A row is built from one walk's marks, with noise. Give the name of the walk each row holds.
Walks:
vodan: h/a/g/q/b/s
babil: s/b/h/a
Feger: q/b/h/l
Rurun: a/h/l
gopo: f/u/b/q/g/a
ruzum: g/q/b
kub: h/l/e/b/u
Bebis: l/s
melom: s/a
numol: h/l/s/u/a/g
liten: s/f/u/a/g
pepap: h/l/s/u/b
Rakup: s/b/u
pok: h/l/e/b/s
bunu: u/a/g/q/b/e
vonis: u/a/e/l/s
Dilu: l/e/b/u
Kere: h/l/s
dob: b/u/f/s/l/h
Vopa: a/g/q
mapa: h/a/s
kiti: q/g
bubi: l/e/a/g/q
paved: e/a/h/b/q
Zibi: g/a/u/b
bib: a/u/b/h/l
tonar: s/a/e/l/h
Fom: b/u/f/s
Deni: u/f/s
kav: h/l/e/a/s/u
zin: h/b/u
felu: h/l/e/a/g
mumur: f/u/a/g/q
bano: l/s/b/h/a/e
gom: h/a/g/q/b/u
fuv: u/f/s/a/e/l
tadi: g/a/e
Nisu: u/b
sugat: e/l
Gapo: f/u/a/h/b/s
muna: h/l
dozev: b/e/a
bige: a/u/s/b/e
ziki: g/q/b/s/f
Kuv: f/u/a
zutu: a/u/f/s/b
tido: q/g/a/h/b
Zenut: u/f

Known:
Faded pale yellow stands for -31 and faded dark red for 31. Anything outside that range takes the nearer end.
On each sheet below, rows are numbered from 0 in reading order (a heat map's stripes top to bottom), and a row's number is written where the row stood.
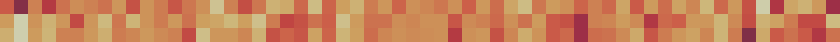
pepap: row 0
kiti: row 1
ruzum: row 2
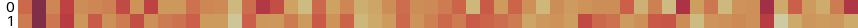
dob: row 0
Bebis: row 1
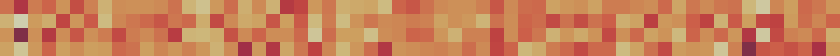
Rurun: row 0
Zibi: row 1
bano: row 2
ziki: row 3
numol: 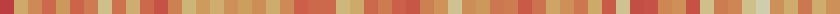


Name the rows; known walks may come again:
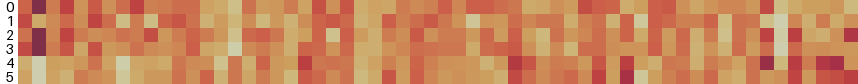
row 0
Bebis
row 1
numol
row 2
pepap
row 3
Kere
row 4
tido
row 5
gom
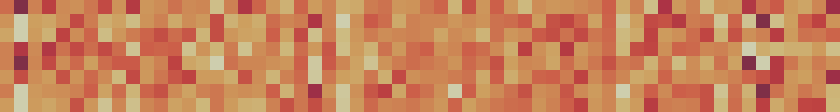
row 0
dob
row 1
mumur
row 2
Zibi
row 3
vonis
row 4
pok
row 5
zin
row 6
liten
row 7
Vopa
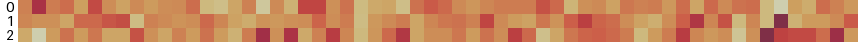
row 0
Rurun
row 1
Zenut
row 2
ziki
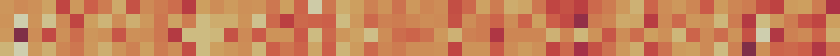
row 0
Nisu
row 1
kiti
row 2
bano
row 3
ruzum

